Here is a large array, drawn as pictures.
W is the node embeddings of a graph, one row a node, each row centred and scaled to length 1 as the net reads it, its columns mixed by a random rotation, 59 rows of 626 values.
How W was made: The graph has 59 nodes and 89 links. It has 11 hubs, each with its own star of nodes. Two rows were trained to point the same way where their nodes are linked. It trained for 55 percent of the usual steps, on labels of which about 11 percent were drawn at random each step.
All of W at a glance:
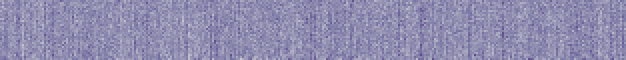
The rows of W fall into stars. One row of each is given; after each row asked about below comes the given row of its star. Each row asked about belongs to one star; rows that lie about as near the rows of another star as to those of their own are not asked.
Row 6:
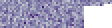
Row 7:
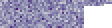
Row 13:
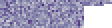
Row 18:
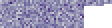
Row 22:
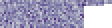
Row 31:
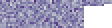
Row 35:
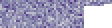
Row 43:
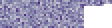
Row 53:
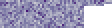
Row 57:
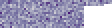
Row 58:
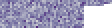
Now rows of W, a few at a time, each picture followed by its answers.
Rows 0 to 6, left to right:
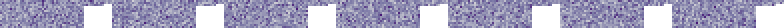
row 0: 57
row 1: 57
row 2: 22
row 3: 7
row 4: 43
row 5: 58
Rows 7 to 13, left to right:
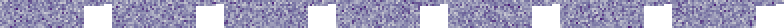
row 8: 22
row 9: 18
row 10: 13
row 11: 31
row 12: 7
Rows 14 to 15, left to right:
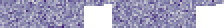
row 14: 53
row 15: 58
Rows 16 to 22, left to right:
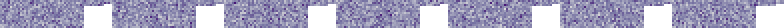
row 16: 58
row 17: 35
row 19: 18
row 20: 31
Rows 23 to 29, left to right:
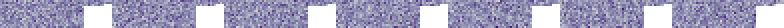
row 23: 35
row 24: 53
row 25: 22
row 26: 57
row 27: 31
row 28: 7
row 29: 43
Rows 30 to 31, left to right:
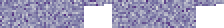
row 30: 57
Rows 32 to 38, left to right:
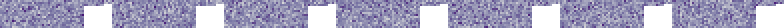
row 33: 6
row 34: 58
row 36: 6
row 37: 43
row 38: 58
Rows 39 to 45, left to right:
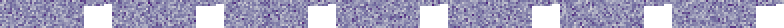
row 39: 43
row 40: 35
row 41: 18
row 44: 57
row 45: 31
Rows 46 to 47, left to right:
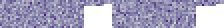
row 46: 43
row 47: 13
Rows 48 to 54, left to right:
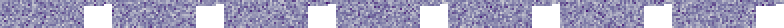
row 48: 18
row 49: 6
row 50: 22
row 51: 6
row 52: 6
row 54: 13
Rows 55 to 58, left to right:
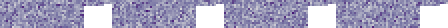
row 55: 22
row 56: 13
